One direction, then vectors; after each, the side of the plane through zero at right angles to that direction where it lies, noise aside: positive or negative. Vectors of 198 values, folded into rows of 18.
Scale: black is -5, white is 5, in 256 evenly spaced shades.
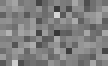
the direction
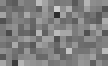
negative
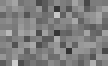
positive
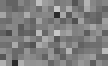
negative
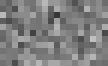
negative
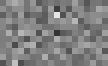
positive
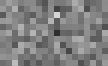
positive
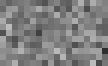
positive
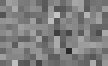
positive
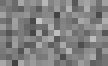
negative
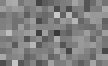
positive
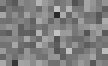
negative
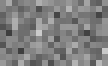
negative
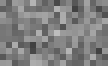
negative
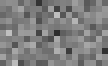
positive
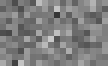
negative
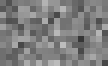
negative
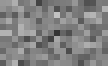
positive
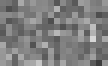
negative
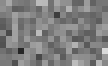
negative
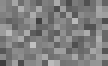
positive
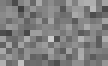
negative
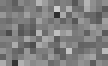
negative
